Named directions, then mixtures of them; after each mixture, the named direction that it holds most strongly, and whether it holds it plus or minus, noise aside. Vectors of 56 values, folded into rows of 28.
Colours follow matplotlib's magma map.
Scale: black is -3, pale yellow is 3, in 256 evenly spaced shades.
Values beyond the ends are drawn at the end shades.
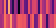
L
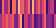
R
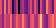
L, plus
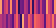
R, minus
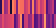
R, plus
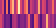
L, minus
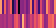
R, minus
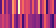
R, plus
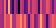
L, plus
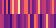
L, minus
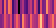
L, plus
